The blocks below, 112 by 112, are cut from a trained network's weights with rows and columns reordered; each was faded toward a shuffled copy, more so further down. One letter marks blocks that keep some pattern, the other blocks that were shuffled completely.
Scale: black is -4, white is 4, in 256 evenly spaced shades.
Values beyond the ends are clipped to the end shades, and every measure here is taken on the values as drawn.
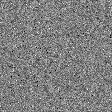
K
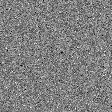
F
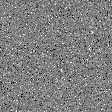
F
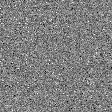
K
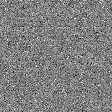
K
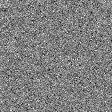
K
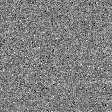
K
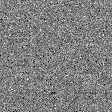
K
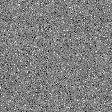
K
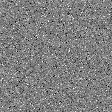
F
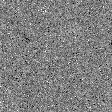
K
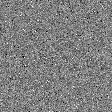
F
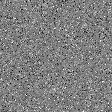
F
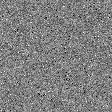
F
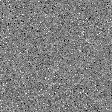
F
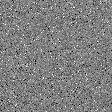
F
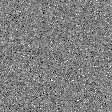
F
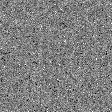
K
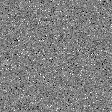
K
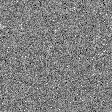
K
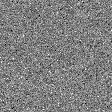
F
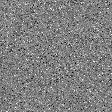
K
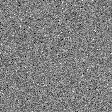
F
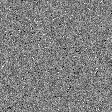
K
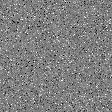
F
